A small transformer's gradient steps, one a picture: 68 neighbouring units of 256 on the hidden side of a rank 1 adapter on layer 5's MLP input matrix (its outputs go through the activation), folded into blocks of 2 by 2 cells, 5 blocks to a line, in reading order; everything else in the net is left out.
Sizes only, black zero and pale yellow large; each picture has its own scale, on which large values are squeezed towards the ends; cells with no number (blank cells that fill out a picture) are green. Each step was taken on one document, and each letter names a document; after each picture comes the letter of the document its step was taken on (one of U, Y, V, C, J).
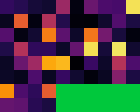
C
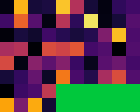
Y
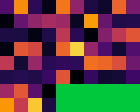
Y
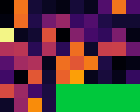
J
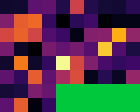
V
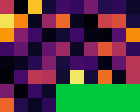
V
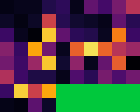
C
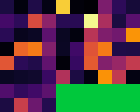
Y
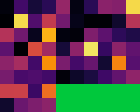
C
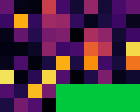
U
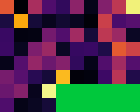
C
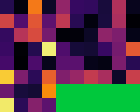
U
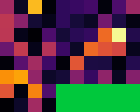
V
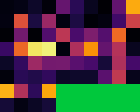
C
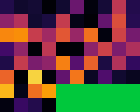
V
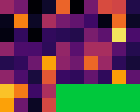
C
